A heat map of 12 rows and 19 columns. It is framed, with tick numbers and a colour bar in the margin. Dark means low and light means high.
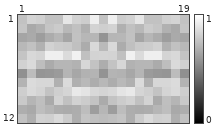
Mirror symmetry: left to right. Stripes: horizontal, repeating 3 times. Histogram: bell-shaped. Slope: none.
